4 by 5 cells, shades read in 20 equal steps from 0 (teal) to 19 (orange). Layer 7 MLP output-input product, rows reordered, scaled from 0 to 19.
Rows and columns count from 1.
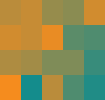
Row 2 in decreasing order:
18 16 15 6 5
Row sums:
66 60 46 39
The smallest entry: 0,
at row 4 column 2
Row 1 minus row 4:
-5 15 -3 5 15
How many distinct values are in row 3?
4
